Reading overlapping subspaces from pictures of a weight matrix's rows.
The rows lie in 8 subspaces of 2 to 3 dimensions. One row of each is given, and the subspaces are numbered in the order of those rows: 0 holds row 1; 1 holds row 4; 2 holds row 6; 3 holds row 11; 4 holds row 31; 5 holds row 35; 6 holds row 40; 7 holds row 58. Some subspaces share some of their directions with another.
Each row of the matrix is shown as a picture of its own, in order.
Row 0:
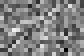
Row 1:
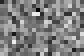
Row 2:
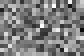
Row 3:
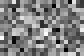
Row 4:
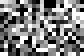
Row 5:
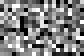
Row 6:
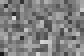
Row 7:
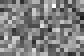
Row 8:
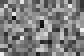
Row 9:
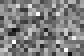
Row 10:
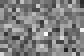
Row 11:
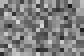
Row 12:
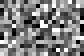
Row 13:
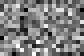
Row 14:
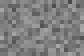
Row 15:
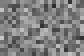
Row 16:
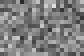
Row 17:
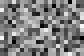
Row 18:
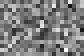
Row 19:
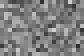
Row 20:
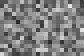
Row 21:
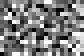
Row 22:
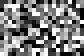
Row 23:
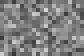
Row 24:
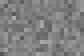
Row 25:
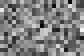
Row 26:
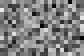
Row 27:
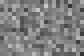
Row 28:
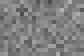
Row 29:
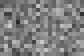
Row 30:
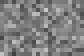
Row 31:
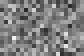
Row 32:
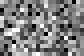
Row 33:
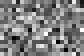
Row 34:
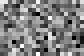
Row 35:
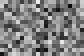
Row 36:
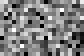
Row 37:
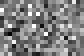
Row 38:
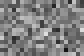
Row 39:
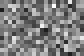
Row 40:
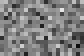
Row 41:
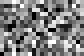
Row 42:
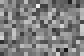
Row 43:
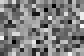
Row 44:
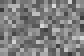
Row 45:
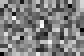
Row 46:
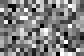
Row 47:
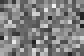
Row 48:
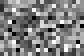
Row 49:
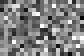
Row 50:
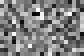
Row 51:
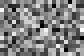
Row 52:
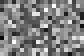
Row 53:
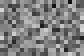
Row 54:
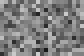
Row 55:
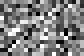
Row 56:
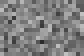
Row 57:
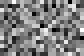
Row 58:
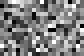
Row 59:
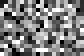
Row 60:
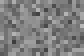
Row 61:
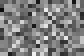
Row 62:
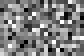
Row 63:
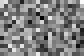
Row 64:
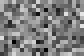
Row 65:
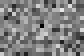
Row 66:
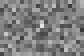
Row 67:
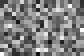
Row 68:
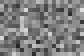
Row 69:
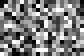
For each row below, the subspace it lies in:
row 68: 0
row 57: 7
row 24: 2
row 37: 5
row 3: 3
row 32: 5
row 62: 3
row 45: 2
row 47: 1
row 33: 3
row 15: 0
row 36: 6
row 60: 0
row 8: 2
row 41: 7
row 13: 0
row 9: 5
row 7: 1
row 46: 4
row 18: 5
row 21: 6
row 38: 3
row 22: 0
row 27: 0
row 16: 1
